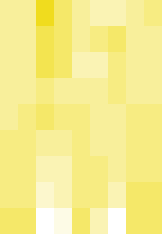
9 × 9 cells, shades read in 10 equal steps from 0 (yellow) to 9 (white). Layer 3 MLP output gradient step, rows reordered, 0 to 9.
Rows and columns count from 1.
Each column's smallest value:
3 3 0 3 3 4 3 3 3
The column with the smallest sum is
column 9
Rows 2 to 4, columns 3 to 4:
2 3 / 2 3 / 4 5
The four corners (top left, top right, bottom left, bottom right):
5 4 3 3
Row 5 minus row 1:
0 -1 3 1 -1 -1 -1 -1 0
